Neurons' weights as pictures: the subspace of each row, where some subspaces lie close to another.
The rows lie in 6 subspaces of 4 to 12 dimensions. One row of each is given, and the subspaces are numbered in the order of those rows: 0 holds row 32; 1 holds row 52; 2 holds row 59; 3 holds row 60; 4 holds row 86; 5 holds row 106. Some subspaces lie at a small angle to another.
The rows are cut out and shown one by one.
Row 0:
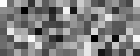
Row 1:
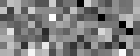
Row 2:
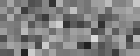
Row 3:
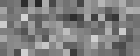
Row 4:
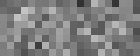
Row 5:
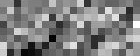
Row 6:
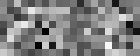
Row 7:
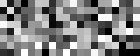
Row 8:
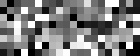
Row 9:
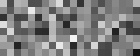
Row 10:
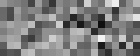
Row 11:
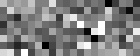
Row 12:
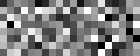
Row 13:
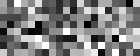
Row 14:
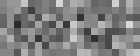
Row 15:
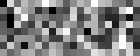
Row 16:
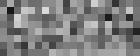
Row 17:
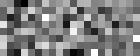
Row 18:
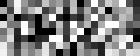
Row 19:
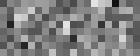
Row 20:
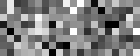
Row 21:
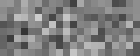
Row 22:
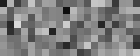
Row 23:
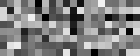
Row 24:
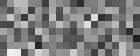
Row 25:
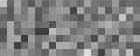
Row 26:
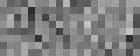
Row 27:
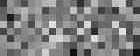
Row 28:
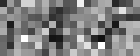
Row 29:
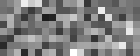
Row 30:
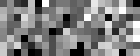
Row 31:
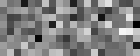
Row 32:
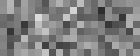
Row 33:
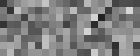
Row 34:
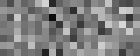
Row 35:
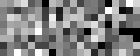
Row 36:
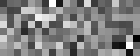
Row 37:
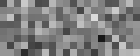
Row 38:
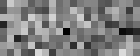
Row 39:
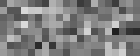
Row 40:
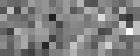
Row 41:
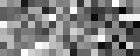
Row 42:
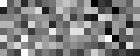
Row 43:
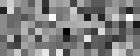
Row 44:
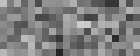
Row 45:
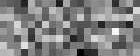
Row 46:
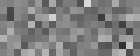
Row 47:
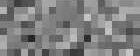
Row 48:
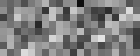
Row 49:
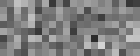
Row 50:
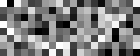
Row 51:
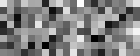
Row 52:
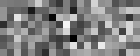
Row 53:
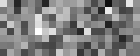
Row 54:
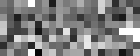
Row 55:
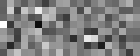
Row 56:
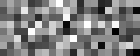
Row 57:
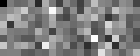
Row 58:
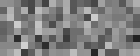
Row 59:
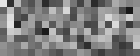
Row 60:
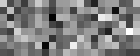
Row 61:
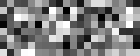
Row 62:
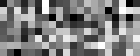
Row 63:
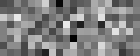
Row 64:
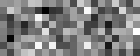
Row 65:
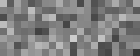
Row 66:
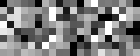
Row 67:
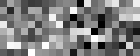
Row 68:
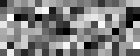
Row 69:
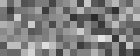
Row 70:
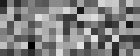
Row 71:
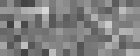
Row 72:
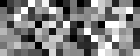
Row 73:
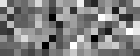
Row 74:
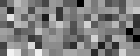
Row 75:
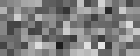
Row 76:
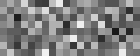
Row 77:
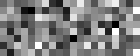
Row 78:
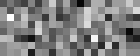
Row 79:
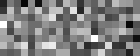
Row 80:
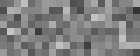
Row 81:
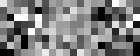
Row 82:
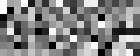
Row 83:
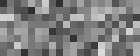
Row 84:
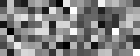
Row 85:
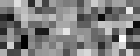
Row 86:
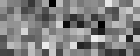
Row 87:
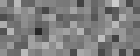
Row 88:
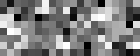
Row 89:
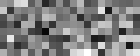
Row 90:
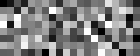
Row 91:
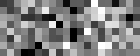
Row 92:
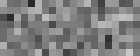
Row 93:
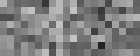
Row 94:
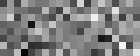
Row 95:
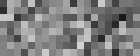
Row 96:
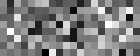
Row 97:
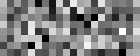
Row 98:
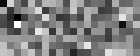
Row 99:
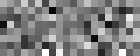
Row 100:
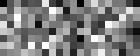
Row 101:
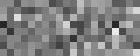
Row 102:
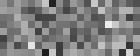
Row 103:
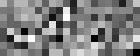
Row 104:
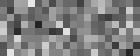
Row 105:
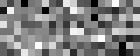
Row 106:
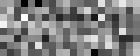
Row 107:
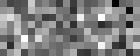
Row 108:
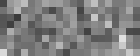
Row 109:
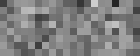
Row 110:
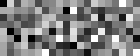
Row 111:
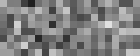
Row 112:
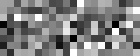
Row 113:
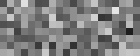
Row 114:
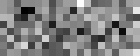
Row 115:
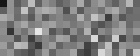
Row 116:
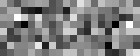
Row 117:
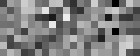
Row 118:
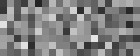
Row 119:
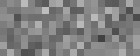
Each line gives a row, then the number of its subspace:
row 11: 4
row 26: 5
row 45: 2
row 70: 4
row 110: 0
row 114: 0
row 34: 3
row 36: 4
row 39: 2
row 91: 1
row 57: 3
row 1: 4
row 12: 5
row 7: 3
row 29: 5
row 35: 5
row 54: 5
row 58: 5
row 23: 5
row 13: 2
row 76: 1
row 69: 4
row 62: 5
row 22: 2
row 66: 3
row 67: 4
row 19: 2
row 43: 5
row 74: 5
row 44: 4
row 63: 0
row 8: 4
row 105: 1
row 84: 1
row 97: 5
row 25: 0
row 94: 4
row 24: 5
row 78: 5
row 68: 0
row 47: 5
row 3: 5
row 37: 3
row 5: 5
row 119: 1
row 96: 1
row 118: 3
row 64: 2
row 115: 1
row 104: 5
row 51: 3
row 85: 2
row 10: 4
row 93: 0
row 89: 2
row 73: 3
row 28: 2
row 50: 1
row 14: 2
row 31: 5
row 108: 2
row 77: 0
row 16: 2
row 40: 3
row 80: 2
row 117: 0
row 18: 0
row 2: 4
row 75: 2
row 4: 0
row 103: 0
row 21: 0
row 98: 2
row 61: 1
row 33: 5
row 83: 0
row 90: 4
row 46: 4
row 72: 1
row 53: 0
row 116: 2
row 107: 2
